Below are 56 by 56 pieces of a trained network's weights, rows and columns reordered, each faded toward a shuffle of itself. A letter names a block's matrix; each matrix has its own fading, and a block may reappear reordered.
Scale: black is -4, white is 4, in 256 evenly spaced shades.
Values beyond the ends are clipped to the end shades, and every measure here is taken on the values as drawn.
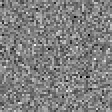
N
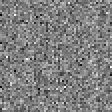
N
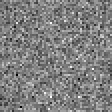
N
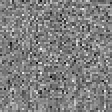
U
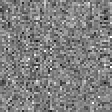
U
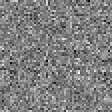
U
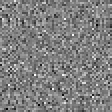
U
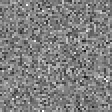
N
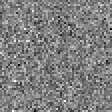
N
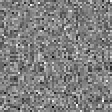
U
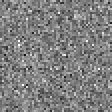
N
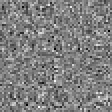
U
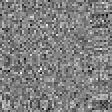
U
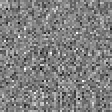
U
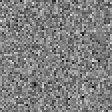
N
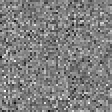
U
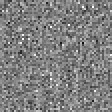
N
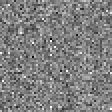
N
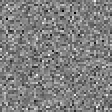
U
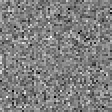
N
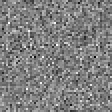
N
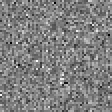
N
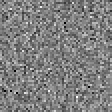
N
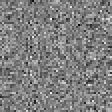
U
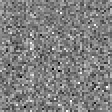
N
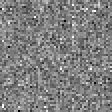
N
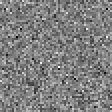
N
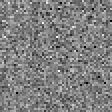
N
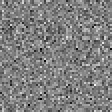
U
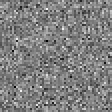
U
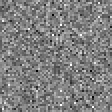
N
